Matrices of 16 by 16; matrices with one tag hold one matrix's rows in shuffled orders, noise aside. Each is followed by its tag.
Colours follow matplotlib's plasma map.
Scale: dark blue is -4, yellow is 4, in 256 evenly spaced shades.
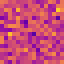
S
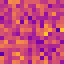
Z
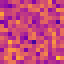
S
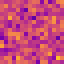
S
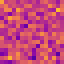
S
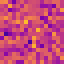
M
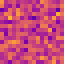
S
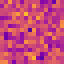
M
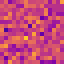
M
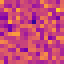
S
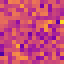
Z
